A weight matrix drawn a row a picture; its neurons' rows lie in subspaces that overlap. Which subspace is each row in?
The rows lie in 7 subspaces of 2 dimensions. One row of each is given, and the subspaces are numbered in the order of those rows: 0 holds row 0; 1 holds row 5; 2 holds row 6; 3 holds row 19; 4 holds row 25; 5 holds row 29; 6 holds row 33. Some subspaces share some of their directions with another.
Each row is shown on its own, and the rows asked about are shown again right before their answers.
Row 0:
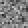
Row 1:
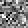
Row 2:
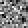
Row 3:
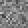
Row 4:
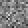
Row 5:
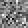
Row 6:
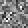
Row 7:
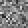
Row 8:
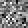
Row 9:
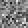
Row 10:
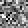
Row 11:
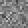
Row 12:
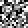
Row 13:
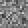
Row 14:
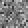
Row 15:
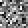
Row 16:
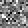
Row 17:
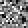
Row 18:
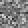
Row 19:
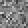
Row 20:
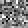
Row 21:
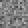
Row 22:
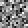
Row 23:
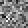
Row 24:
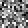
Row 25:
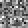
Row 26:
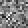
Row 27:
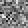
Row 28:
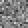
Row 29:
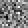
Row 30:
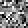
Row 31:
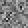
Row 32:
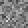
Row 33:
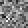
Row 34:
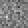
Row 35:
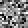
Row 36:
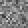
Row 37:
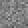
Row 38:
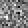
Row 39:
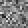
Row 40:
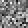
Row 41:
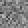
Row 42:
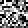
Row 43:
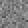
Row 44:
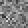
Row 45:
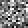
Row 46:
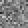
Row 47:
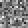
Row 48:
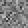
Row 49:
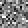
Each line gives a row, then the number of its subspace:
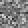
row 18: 2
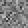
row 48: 2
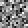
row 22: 6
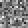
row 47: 4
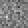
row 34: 5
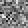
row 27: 4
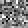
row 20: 4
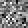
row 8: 1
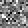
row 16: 5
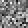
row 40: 1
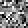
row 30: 3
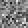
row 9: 1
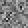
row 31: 2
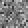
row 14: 3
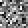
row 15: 4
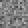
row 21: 4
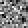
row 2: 0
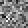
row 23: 6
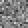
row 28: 1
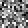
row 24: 3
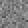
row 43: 3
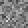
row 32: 6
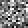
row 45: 0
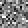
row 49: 3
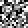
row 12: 6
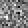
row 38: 5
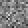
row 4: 0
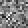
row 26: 0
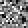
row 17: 0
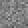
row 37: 0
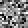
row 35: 2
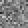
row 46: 1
